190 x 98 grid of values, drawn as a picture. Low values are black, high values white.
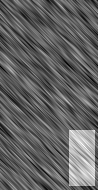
The grain runs diagonally down to the right. The ninth with the highest average is the bottom right. Most values sit low, with a long tail of high ones. The halves do not mirror each other. In the bottom right lies a patch that is higher than the rest.
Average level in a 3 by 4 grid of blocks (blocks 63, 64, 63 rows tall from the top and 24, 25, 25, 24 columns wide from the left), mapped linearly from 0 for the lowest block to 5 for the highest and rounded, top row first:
0000 | 0000 | 0025
